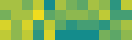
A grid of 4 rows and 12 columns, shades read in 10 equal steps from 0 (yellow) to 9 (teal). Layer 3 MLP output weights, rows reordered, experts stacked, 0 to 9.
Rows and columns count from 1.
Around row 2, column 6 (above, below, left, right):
3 6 6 4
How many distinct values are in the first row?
7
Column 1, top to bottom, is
3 5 1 2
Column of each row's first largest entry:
5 11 7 6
